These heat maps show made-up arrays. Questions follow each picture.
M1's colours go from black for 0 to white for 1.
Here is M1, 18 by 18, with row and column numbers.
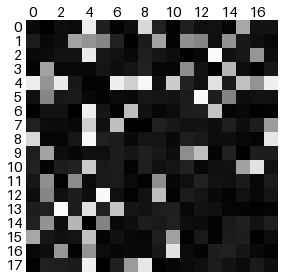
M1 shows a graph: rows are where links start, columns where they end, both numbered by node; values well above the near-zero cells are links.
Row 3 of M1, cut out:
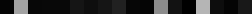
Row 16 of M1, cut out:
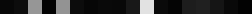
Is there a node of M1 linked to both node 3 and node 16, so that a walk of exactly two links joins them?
no
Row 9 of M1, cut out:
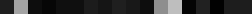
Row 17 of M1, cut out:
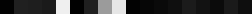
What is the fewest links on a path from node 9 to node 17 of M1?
3
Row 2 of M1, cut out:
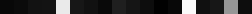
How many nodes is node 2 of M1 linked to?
3
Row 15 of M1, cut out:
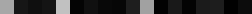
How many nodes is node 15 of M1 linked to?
3
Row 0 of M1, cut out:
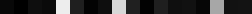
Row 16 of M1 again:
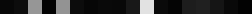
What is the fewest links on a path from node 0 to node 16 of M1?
2
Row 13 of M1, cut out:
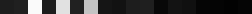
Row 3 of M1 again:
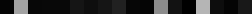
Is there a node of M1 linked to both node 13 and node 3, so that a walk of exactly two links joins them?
no
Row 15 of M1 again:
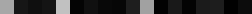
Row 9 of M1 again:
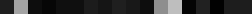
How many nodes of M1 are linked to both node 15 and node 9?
0
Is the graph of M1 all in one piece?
yes
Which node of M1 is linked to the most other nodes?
node 4
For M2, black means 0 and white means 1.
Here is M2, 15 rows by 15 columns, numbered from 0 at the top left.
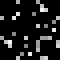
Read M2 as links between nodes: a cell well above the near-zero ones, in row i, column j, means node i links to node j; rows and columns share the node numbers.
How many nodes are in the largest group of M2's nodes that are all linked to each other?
3
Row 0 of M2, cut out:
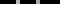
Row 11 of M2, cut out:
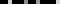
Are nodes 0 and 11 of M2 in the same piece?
yes
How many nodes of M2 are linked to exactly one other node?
5
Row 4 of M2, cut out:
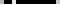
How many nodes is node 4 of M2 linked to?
3
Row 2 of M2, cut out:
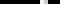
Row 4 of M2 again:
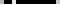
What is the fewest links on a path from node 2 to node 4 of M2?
3
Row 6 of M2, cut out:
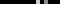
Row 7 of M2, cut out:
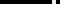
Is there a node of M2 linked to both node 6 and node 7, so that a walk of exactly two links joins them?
no
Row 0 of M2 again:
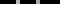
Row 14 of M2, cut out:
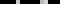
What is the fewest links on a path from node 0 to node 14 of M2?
2
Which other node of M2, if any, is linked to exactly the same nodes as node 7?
node 5
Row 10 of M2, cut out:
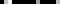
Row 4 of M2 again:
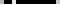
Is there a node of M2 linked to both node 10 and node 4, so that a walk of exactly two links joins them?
yes
